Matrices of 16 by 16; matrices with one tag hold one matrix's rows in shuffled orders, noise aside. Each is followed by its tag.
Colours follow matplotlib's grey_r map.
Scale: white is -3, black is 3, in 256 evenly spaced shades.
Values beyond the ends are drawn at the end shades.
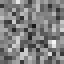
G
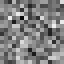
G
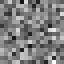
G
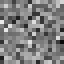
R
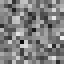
G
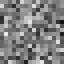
R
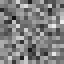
G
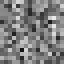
G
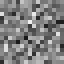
R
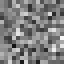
G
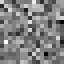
R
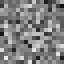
R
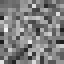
R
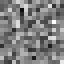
G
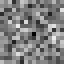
G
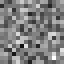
G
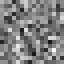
G
